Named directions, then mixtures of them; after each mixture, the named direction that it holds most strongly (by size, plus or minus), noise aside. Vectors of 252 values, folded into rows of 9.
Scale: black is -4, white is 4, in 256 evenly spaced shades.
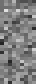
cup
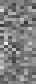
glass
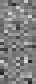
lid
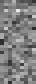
cup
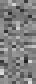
lid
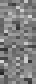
lid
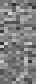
lid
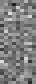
lid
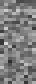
cup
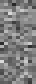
lid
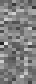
glass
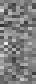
glass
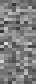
glass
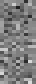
lid
